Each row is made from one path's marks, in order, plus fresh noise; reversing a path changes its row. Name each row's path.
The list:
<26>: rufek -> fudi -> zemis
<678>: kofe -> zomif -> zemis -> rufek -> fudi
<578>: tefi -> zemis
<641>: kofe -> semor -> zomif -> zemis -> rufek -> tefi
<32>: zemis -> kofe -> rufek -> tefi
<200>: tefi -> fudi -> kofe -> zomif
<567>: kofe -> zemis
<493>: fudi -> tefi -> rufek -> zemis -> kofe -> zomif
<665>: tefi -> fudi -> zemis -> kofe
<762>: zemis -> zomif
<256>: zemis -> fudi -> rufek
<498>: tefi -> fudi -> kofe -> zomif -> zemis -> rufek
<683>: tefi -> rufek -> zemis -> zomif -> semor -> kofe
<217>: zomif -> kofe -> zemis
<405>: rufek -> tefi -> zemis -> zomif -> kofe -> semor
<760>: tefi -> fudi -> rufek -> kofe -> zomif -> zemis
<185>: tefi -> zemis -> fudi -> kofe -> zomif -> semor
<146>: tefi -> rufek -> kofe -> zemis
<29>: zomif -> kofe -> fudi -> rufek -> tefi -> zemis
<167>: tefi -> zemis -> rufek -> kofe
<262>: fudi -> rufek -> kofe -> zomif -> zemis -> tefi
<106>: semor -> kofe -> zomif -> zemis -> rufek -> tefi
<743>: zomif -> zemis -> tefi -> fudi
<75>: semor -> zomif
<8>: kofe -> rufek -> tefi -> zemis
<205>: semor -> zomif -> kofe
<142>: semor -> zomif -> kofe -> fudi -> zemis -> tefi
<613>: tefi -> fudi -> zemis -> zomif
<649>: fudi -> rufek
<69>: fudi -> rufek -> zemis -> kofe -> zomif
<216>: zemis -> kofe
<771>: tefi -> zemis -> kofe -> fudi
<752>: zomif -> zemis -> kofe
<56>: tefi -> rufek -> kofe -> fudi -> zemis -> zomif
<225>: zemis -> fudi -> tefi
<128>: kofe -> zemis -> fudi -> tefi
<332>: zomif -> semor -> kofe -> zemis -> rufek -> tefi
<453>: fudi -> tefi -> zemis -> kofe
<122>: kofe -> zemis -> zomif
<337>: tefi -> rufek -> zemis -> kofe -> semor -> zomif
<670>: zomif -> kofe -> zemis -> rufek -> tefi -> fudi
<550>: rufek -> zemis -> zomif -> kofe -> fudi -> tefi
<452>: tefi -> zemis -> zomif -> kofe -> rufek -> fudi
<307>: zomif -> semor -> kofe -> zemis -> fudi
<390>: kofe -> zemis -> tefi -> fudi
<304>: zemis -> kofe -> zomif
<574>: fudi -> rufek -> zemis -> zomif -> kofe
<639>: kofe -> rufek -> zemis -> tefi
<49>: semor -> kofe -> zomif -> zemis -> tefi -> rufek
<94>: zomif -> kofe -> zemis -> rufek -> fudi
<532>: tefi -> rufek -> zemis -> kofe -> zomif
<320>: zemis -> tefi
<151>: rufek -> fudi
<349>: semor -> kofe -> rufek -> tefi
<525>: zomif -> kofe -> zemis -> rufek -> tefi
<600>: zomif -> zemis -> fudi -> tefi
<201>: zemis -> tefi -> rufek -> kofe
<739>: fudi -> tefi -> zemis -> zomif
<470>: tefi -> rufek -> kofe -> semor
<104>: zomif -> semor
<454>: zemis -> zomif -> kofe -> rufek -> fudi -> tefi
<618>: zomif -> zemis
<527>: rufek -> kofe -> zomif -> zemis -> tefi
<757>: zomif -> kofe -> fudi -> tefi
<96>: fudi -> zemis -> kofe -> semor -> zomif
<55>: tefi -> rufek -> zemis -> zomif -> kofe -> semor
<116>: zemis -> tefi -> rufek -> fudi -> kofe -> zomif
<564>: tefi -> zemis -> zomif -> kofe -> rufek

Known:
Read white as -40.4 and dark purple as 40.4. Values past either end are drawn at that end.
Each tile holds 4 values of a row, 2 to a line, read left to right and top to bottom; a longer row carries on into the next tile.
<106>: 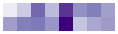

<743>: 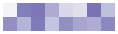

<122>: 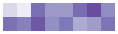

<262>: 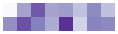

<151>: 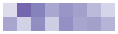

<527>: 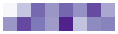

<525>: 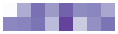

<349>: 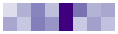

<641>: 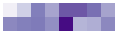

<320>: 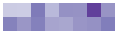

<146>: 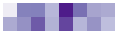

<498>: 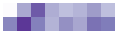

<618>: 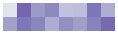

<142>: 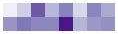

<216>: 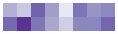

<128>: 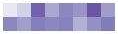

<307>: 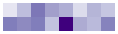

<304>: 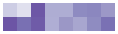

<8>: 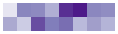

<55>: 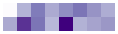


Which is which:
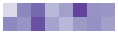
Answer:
<201>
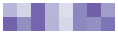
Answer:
<762>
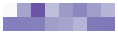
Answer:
<454>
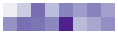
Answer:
<49>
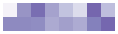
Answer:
<600>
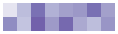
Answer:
<390>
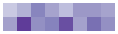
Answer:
<205>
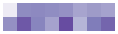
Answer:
<217>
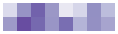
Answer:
<453>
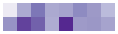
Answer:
<683>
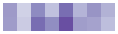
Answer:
<75>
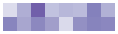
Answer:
<225>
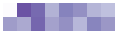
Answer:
<29>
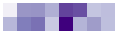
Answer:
<470>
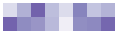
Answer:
<256>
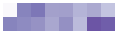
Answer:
<757>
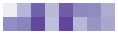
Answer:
<532>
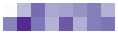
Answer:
<564>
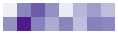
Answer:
<574>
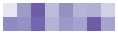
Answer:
<200>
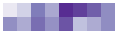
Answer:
<639>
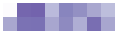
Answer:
<760>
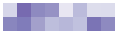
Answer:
<649>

